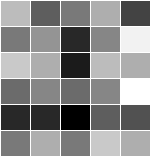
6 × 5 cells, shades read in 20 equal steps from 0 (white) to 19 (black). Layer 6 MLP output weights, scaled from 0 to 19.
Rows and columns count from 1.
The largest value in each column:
16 16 19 12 14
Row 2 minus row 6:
0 2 6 5 -5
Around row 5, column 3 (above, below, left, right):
11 10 16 12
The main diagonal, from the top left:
5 8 17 9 13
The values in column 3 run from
10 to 19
